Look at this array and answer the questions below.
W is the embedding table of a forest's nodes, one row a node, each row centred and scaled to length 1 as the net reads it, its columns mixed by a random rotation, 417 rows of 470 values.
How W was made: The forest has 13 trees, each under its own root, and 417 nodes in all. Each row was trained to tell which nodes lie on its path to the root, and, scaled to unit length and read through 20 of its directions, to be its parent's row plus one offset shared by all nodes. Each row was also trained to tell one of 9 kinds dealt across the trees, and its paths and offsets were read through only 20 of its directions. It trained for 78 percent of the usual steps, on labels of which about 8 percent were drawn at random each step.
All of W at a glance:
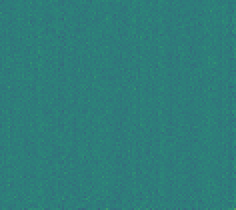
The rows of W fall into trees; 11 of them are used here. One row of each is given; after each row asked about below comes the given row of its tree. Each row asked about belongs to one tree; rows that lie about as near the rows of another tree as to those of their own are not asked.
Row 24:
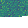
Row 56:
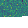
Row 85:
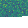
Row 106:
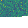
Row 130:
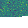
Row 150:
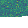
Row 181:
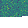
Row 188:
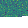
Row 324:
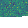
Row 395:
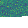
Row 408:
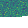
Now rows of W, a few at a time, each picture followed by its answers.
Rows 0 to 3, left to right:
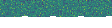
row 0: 106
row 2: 56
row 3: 188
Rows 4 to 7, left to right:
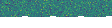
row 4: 188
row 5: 130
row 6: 324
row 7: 395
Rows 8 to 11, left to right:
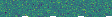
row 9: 324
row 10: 24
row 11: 85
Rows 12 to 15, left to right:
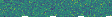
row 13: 24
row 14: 56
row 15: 324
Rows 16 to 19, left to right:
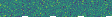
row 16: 56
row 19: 130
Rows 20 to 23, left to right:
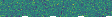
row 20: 106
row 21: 85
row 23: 130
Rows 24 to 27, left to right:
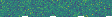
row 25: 324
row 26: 24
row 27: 24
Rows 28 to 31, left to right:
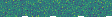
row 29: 85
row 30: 24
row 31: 106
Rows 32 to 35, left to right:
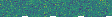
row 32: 408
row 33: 150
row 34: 24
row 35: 56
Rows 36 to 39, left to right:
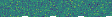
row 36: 106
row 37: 130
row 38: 324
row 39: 324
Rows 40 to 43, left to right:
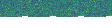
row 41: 24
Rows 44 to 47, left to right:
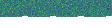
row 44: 130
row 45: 56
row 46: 24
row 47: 24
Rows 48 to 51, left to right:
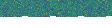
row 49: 24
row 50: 181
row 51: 106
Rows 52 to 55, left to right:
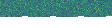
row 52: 85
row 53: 188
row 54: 106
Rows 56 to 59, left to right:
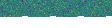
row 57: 24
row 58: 395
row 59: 130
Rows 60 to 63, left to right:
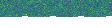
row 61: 150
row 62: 130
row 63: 188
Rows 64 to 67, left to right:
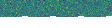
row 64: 130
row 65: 130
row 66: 56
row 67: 130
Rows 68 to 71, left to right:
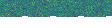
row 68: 24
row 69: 85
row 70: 324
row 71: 181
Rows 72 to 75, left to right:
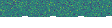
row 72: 324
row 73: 130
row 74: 324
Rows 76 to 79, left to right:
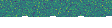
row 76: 408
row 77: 85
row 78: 130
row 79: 150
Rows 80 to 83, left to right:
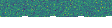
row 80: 24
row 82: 324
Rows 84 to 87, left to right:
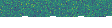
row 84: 106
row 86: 130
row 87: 56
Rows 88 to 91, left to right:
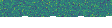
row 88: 395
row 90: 85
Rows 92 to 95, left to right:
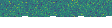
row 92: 324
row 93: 188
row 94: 56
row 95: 130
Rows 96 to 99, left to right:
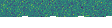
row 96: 130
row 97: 130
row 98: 85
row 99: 106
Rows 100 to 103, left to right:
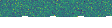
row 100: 130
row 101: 324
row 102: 106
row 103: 56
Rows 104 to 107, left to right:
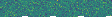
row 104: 56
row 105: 324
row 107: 324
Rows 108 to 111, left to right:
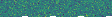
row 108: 324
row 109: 130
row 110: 395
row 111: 150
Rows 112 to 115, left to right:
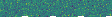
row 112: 106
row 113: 106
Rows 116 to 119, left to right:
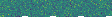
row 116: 395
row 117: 106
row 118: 324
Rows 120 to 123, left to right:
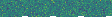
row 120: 150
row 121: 188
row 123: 395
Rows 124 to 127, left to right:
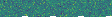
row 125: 56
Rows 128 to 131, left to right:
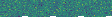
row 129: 188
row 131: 106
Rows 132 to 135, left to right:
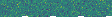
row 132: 324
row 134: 188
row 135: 56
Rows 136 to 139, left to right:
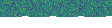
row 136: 324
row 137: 106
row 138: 24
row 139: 24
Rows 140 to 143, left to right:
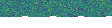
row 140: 24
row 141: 324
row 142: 130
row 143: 188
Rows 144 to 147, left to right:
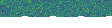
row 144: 395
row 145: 24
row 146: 150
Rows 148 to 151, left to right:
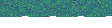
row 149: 56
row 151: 324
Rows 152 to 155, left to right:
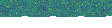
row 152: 395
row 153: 395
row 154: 106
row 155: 24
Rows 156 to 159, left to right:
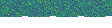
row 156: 24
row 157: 106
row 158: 24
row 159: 85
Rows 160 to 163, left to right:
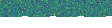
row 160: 85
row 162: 106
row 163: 188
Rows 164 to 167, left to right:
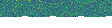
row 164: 130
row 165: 24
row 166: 56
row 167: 150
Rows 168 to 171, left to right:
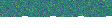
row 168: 150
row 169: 130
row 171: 85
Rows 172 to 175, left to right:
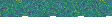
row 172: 56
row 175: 56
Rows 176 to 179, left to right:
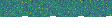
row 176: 324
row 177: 56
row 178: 188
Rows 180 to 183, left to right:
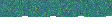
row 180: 130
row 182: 130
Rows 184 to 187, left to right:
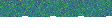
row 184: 24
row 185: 56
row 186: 395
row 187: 188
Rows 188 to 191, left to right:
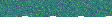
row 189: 395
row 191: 106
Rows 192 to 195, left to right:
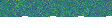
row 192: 188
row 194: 56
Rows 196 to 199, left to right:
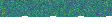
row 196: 150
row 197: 85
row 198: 395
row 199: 130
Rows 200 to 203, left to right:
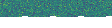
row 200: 85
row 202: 130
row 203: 324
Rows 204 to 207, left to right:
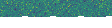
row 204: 106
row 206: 24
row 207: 188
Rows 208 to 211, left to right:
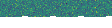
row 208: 150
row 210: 130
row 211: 56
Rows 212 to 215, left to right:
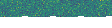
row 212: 106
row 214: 24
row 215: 188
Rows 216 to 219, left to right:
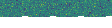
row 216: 24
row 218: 324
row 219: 395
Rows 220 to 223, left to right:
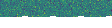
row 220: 130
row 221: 56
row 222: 106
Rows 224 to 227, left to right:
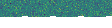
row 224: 130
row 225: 188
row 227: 56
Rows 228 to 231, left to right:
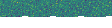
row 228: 106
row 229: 56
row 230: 85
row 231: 324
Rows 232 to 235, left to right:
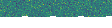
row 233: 24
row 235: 56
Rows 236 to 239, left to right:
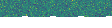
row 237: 188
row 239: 130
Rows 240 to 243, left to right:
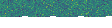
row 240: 56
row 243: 395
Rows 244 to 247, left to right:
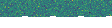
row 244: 324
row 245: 395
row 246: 395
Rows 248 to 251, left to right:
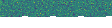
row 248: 106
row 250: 324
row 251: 106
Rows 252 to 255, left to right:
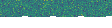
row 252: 85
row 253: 188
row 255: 130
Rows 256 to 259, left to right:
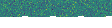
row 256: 130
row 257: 395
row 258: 324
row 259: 106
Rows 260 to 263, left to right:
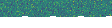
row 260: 188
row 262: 106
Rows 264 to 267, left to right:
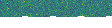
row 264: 56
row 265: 395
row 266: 106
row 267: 24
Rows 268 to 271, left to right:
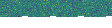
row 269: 56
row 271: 150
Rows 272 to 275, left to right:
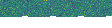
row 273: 106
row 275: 24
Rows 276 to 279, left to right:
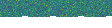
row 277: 150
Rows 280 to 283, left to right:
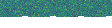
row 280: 106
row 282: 188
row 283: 395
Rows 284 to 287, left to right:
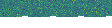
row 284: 130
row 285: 106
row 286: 24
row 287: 56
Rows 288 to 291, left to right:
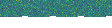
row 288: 56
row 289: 106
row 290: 24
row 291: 181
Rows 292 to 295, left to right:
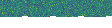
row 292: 188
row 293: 188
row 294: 324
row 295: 24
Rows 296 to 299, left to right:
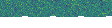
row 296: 106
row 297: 324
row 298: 188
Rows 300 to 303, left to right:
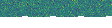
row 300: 324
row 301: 130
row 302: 56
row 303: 24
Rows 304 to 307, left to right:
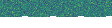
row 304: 56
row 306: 324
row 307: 324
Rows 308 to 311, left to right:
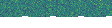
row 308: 324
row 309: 395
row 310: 188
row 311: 324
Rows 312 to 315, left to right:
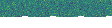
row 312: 181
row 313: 395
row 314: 395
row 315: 395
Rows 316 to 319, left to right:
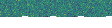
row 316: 24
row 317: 56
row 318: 24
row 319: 324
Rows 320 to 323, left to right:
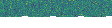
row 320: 106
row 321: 150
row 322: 188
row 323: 395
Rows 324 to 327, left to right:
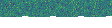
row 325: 395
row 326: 188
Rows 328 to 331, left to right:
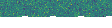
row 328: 24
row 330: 24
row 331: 56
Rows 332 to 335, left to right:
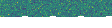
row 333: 24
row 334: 130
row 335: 324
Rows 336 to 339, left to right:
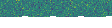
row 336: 106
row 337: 150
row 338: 324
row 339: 130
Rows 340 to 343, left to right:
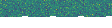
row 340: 85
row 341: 395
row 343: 24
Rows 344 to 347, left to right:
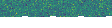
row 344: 181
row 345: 130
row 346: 188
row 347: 188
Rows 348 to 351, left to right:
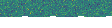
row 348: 150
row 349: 130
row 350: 24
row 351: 324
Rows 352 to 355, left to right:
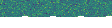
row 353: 324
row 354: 24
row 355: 106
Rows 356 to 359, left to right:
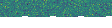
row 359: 24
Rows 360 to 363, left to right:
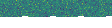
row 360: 395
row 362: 106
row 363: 188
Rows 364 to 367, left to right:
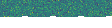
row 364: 188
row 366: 181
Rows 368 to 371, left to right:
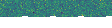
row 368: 106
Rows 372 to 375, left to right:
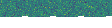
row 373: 56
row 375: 56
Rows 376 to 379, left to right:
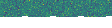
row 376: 395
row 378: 324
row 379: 188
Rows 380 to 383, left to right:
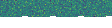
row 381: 56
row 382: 324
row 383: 56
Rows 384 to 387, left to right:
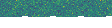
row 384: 324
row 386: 395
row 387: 56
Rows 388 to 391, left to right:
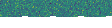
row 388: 130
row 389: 188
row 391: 106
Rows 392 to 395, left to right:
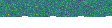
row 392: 24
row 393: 395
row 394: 85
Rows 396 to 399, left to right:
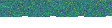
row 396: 56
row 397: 181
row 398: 181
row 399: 395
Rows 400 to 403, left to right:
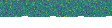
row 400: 106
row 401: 85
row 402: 85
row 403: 106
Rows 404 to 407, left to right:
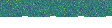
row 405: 130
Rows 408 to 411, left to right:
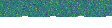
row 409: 188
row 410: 106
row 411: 130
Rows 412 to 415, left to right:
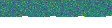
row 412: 150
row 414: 188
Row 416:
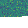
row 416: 106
